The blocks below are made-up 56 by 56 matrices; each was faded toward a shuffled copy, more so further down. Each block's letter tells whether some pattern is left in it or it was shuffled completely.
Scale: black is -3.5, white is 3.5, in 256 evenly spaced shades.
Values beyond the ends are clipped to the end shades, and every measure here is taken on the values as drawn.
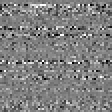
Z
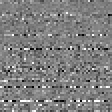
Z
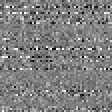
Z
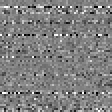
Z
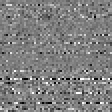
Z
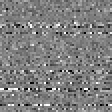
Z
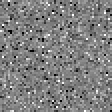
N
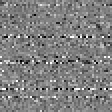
Z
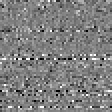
Z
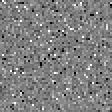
N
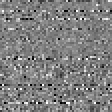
Z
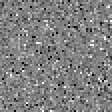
N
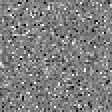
N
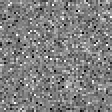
N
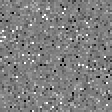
N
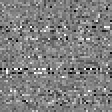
Z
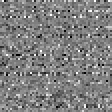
Z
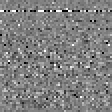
Z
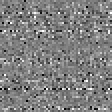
Z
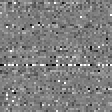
Z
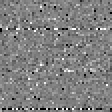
Z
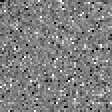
N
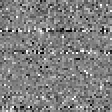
Z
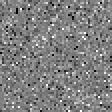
N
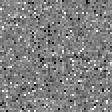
N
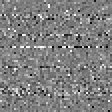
Z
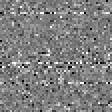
Z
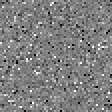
N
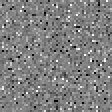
N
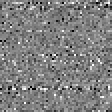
Z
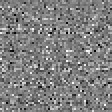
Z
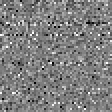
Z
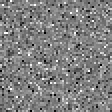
N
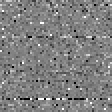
Z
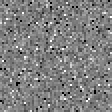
N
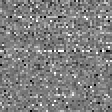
Z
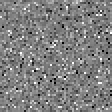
N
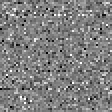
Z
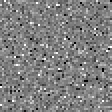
N
